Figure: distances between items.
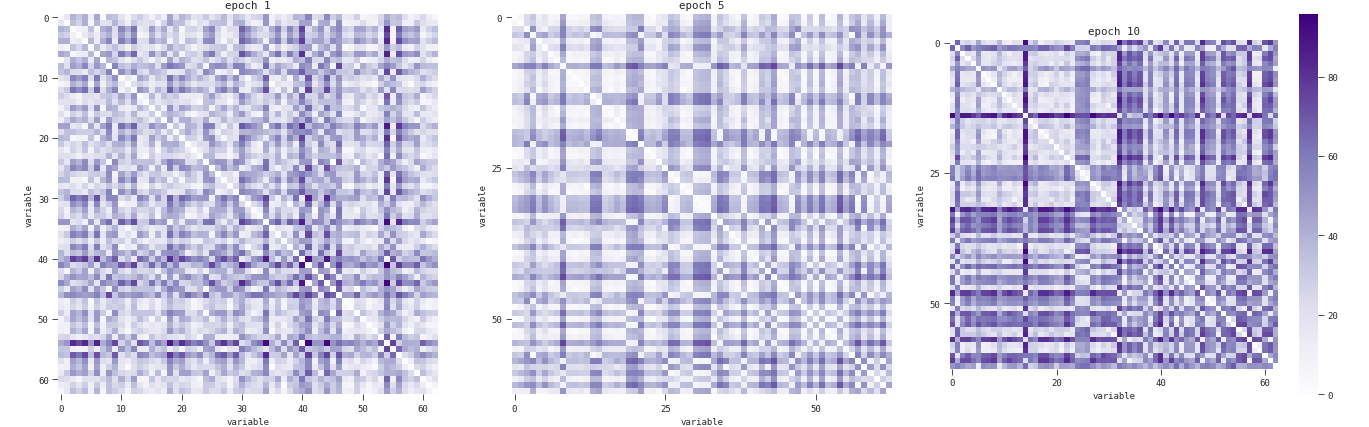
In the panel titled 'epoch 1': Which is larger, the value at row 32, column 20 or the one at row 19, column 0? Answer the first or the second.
the first
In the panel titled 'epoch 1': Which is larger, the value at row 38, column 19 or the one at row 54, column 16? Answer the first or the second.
the second
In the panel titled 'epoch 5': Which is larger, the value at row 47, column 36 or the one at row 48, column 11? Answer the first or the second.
the first
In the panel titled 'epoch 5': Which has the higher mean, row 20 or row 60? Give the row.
20
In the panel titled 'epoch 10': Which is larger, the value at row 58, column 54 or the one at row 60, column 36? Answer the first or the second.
the first
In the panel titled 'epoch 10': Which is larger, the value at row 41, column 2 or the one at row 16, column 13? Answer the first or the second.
the first
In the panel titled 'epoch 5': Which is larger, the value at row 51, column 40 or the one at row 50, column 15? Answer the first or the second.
the first
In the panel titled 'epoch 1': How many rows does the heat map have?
63
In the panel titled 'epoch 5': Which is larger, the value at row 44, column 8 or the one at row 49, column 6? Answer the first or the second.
the first
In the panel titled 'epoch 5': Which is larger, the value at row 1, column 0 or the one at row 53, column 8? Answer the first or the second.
the second
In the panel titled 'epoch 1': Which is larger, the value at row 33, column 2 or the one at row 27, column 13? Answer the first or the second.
the first
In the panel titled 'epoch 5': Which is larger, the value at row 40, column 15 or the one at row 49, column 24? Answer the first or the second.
the second
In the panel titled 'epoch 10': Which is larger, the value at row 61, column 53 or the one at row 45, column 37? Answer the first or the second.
the first
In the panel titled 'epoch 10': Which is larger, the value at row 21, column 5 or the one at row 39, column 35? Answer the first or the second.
the second
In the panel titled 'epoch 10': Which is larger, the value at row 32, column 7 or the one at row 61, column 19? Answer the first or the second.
the first
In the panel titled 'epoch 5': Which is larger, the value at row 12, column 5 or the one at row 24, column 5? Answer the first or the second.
the first
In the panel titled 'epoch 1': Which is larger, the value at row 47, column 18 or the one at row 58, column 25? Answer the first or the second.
the first
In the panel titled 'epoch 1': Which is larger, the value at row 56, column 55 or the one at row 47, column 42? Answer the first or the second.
the first
